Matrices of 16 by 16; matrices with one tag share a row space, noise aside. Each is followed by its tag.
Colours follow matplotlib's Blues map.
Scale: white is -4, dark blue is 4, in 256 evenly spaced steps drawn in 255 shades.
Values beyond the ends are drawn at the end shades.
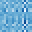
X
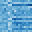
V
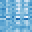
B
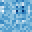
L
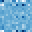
L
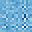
X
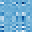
L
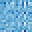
X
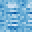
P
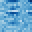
P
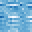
P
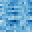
P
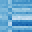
V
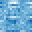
P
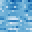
P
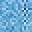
X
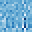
X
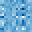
L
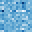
L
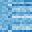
V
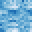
P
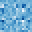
L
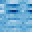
P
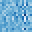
X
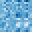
B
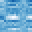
P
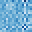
X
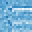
V
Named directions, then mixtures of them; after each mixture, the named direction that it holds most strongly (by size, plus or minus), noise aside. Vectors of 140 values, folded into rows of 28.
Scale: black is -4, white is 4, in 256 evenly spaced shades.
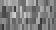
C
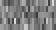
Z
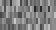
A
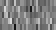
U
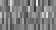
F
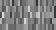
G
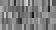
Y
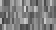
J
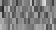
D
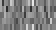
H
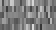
H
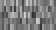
C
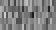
Y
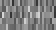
G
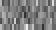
Z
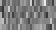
D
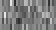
Y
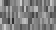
J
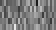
U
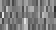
G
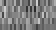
U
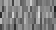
G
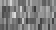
C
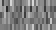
H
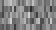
C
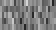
Y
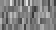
Y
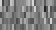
H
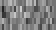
C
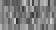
Z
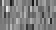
H
